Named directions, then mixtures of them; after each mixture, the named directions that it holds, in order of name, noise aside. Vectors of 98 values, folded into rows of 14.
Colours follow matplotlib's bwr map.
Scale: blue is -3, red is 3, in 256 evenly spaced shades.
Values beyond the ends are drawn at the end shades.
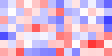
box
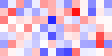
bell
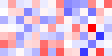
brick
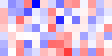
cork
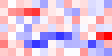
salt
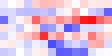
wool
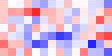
salt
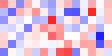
bell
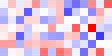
brick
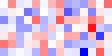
brick, wool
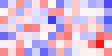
bell, box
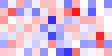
bell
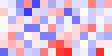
brick, cork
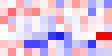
bell, salt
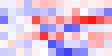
wool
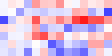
wool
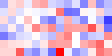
box, brick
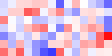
box, salt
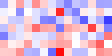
box, brick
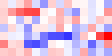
salt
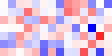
brick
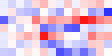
wool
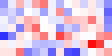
box, wool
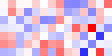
brick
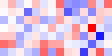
brick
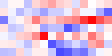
wool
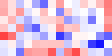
box, wool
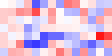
cork, salt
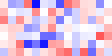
cork, salt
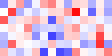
bell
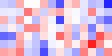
box, brick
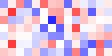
bell, brick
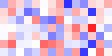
bell, brick
